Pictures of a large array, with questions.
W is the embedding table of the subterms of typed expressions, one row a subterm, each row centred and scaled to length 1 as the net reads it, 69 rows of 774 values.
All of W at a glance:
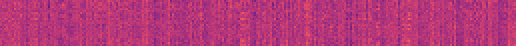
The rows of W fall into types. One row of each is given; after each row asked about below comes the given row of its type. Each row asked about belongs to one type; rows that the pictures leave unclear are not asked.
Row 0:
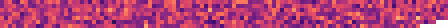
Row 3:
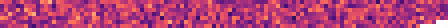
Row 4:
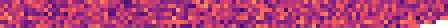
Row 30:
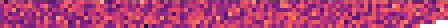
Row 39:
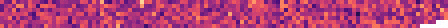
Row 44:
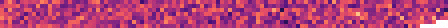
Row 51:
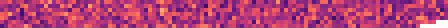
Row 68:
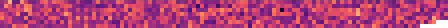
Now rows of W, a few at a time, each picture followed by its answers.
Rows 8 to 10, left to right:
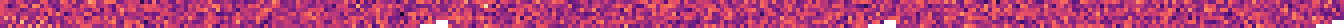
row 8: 3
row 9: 4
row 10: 51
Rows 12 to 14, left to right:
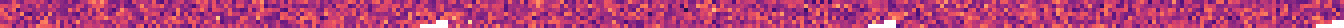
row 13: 39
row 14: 51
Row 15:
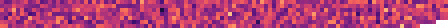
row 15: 0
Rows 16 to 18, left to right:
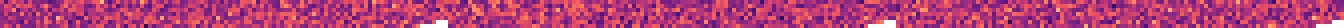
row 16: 30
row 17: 3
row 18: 39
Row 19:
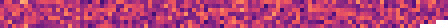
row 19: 68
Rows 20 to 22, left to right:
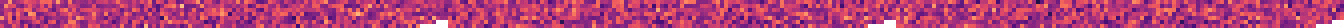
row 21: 0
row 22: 0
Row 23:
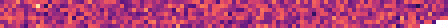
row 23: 4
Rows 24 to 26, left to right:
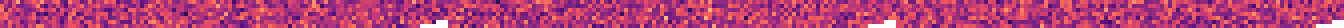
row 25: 30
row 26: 0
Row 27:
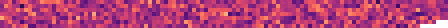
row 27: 68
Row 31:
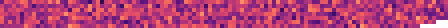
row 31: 51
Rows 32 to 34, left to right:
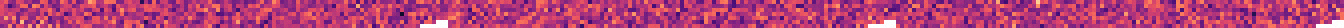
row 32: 3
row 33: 44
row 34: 39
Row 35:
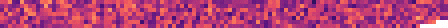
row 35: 3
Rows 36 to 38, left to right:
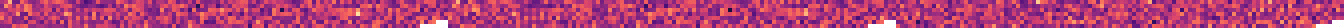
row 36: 68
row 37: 68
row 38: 4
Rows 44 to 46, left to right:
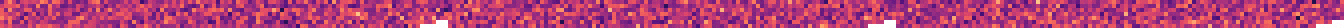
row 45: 39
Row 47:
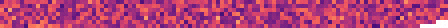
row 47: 44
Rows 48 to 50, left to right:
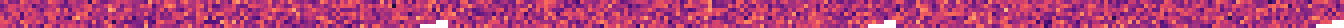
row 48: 0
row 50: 3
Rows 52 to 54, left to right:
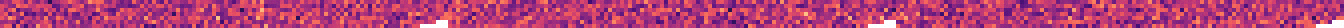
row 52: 30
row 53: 44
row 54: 4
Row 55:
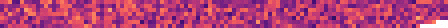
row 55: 3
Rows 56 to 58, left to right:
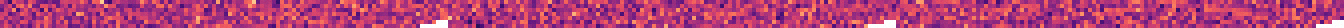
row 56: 30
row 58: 68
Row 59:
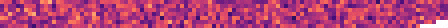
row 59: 3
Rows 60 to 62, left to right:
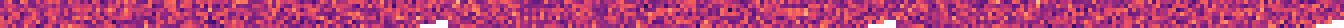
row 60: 0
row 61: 68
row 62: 68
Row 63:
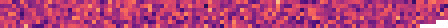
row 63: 0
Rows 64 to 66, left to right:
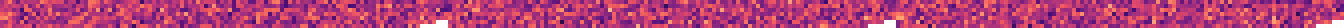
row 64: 44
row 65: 39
